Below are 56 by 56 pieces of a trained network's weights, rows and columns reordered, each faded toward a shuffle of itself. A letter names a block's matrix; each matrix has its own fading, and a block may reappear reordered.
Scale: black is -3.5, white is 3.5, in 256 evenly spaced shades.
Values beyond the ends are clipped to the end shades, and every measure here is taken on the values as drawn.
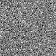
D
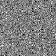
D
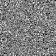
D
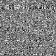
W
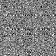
W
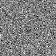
D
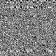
W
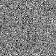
W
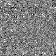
D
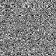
W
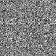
W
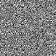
W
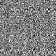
W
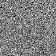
D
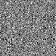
W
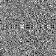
W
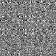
W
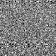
W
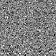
D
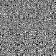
W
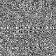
W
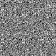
W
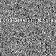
W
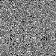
D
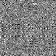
W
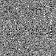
D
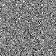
D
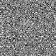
W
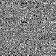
W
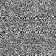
W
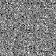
D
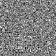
D
